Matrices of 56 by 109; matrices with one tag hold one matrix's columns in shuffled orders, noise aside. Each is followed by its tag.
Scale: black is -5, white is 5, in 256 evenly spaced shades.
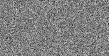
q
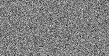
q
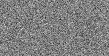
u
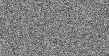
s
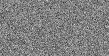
u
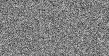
q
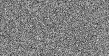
q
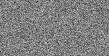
s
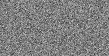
u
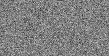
s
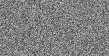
u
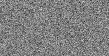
s
